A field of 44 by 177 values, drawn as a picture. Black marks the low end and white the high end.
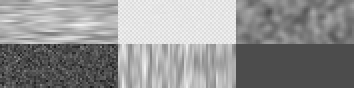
It is made of 2 by 3 panels. Panel 1,1: high, streaked across. Panel 1,2: very high, checkered, faint in contrast. Panel 1,3: middling, blotchy. Panel 2,1: low, fine-grained. Panel 2,2: high, streaked downward. Panel 2,3: low, flat.
